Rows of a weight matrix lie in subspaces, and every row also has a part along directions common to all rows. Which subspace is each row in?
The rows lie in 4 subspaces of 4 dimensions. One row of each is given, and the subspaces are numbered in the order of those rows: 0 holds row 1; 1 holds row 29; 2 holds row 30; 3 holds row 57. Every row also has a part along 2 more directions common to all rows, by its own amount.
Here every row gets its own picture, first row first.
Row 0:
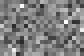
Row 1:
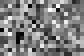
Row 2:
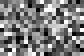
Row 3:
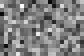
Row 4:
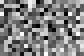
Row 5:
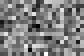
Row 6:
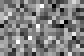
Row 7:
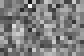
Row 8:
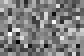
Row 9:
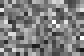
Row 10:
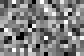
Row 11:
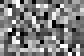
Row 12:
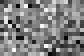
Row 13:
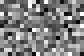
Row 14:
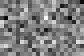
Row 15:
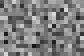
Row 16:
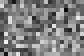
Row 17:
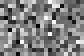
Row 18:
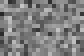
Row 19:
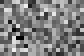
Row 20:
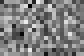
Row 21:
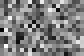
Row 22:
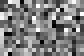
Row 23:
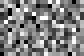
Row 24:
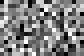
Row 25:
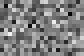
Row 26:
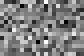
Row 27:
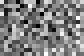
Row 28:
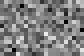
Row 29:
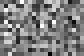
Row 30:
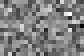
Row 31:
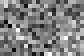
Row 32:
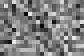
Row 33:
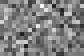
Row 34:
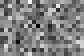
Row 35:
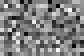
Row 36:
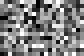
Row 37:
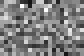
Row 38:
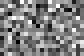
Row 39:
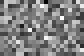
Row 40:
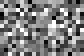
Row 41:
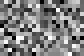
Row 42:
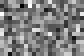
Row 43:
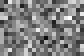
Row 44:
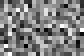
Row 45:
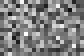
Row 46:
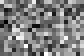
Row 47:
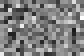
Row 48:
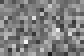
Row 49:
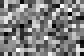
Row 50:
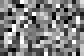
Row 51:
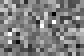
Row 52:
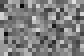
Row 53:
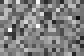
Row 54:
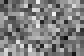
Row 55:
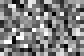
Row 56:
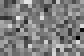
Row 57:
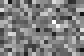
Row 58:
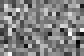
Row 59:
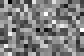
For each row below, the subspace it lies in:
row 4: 0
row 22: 3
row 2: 2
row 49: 2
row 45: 0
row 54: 1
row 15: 3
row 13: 2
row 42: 3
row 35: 0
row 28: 2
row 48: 2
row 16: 3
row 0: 2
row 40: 0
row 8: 1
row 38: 0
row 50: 2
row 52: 3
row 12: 1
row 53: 0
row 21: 0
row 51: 1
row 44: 3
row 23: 2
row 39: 2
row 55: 1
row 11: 1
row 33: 2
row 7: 0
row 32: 1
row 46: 1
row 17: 3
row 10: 0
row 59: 3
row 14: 3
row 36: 1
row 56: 1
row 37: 1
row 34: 0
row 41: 0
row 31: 1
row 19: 1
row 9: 3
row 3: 3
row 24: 2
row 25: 0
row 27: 0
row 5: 1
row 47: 2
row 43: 3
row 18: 3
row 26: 2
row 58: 3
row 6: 2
